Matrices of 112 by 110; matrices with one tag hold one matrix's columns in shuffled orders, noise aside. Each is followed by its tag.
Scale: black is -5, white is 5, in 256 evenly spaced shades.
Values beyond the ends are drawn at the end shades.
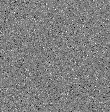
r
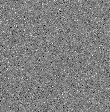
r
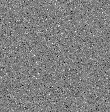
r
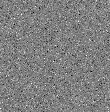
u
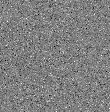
u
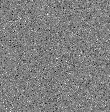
u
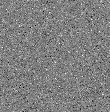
r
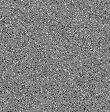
r
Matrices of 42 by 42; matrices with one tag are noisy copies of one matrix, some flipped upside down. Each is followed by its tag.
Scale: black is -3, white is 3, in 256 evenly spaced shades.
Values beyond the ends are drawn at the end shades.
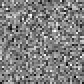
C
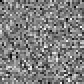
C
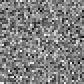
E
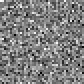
E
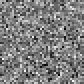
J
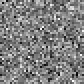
J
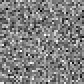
E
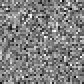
C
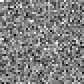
E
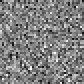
C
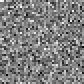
E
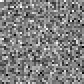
E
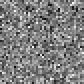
J
